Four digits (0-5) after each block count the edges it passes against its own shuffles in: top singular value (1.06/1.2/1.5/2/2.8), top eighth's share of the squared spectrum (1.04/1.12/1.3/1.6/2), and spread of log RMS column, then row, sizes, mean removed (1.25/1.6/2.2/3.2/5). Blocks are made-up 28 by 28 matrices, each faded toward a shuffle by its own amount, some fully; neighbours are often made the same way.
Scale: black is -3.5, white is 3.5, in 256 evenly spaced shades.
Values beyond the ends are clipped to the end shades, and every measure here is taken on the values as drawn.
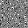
2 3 1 0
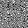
2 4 1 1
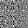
3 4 2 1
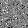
0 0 0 0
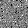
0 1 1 0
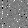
2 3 1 0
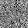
2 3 0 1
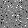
0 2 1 0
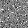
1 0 0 0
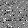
2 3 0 1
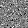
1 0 0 0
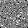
2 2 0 0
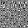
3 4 2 2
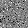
0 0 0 0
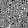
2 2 1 0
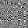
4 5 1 2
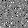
0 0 0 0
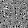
2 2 1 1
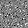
0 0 0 0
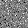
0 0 0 0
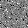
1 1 0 0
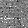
3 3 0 1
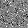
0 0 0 0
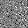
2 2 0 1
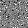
0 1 0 0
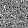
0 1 0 0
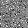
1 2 0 0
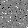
0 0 0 0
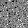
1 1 0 0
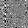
3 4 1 0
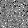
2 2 0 1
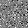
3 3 0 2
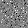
1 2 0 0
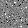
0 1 0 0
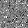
2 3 1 0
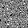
1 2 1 0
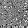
2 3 0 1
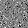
1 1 0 0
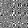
3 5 2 2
